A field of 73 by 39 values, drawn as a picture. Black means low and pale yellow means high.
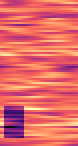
Grain: streaks across. Histogram: skewed, a long tail of low values. Mirror symmetry: none. Ninth with the lowest average: bottom left. Odd patch: lower, in the bottom left. Roughest part: bottom left.
